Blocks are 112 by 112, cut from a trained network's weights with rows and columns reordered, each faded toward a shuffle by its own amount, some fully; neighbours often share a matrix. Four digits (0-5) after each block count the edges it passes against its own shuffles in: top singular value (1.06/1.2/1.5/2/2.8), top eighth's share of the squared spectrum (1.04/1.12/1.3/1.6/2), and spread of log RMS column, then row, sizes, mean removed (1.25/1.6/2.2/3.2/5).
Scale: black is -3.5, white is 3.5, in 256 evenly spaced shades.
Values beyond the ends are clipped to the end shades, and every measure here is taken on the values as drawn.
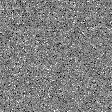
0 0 0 0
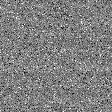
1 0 0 0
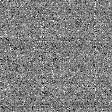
2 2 2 0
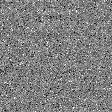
1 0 0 0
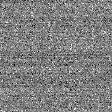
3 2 2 0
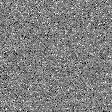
0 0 0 0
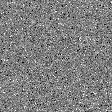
0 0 0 0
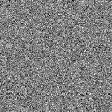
3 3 1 2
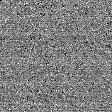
2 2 1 0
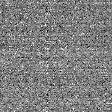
3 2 2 0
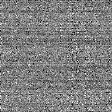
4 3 3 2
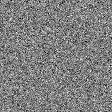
2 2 0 1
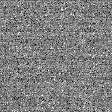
2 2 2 0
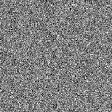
3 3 2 1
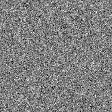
2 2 1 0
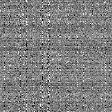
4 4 4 0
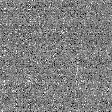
2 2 2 0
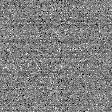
3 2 2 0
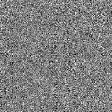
3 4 3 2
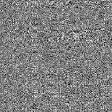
3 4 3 3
